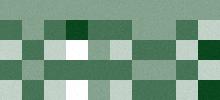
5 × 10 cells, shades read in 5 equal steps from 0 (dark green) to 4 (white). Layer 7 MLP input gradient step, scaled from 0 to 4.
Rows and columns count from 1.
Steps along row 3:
down up up down up down same up down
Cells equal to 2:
18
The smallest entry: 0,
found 3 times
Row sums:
20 14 21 15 21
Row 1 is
2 2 2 2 2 2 2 2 2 2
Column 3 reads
2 1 3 1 3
